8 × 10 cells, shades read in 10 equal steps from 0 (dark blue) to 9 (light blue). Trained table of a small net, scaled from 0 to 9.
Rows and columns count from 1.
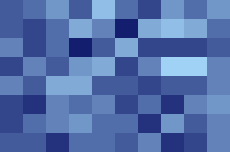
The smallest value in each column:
2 1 1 0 3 0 1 1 2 3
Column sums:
25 24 35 37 39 25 28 36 35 39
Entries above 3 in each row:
7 7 3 7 4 6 7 4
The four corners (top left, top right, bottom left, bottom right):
3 6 3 5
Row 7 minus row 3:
-3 2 1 6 1 -3 -1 4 1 2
